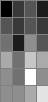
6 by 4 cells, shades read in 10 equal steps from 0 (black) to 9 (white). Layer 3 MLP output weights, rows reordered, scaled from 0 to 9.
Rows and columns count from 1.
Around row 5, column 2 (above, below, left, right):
4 5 5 9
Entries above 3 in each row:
0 0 2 4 4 4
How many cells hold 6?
3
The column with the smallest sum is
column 2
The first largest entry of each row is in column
3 1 3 3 3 4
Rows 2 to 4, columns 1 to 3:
3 2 3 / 4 1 5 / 6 4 7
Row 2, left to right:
3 2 3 2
